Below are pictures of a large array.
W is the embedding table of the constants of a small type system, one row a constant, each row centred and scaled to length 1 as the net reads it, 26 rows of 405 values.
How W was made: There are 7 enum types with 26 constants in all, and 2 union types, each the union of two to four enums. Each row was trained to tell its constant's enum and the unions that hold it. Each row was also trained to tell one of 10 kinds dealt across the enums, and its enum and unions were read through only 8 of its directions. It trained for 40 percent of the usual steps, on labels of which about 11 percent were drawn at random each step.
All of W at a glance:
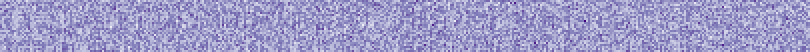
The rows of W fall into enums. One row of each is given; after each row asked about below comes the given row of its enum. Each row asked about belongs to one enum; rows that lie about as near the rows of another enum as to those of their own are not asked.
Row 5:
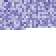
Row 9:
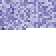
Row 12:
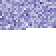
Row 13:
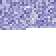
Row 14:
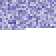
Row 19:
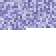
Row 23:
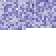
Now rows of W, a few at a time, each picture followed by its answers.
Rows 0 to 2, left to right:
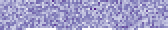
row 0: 23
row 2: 14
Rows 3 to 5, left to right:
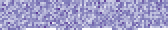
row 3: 23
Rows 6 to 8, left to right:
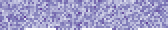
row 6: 19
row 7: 14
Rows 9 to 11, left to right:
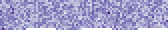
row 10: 19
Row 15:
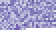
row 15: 23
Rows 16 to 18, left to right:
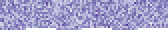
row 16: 14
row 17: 23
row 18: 19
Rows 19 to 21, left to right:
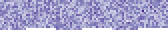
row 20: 9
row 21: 14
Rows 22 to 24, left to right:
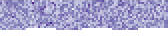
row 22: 13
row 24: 9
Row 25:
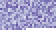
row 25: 19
